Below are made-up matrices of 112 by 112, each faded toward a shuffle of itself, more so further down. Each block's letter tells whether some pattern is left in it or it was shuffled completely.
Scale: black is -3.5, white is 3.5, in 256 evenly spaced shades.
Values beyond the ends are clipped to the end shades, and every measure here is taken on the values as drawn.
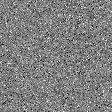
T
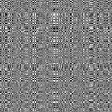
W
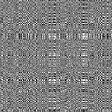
W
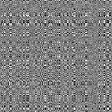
W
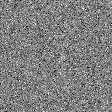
T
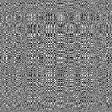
W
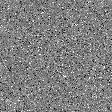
T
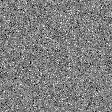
T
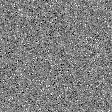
T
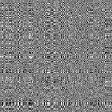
W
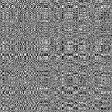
W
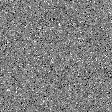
T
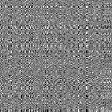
W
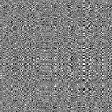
W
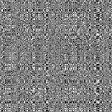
W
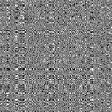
W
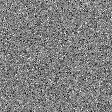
T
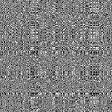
W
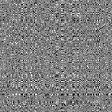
W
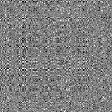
W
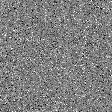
T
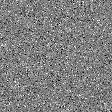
T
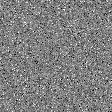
T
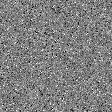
T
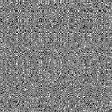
W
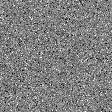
T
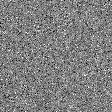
T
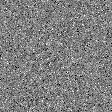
T
